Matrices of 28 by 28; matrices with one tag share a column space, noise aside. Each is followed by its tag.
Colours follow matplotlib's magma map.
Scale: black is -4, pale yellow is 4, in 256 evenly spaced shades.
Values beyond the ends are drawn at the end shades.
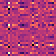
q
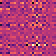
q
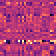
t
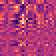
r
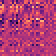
r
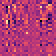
r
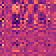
r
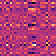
q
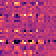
t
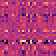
t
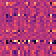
t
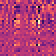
r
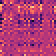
r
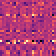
t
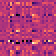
t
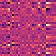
q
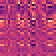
r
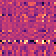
t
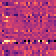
t
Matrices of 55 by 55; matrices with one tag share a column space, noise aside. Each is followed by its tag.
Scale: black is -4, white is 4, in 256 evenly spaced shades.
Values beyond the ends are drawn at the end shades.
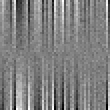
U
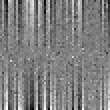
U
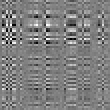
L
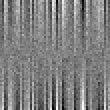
U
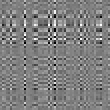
L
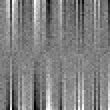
U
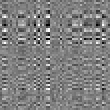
L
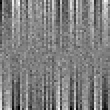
U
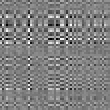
L
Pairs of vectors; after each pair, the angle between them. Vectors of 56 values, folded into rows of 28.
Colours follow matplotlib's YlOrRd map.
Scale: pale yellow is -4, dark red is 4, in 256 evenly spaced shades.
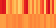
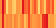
partly aligned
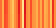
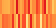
orthogonal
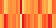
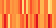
partly aligned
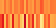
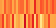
nearly parallel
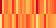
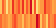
partly opposed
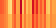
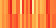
nearly opposite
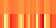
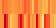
nearly opposite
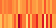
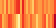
partly opposed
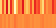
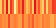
nearly parallel
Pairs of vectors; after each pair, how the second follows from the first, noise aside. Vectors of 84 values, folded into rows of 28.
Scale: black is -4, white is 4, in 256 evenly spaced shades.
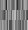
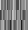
reversed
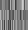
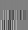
partly zeroed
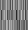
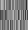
shuffled
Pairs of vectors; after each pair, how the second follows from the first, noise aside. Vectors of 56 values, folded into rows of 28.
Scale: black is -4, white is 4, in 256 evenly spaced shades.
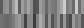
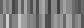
reversed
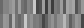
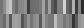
wrapped around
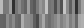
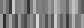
wrapped around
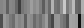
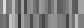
wrapped around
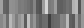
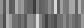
reversed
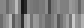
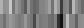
reversed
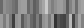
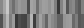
wrapped around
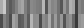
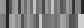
reversed
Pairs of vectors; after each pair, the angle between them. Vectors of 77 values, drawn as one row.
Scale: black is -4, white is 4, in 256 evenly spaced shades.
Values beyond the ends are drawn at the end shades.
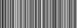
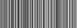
orthogonal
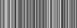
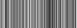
partly opposed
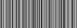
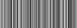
partly opposed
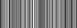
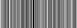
nearly opposite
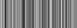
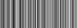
orthogonal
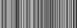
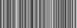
nearly opposite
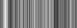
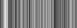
nearly parallel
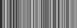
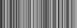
nearly parallel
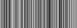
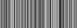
partly aligned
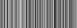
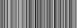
nearly parallel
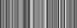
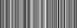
nearly parallel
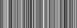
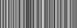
partly aligned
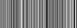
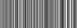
partly aligned
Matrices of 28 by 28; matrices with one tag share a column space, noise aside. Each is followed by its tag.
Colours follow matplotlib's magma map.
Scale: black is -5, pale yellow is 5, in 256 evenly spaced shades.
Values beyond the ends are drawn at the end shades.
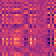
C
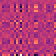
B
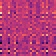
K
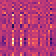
C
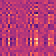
C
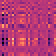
C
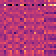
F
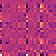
B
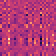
C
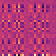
B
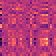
C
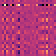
F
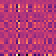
B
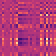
C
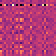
F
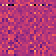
F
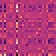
B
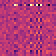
F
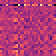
F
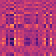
C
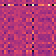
F
